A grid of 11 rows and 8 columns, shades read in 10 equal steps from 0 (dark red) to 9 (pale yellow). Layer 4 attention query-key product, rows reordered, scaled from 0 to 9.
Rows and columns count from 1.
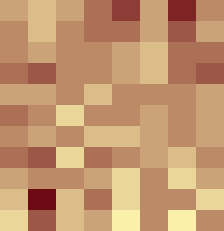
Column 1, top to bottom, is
6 5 5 4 6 4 5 4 6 7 8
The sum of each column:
60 51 66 57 65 64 56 60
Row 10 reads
7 0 7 4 8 5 5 8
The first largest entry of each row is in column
2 2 6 6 4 3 4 3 5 5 5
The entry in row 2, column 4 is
4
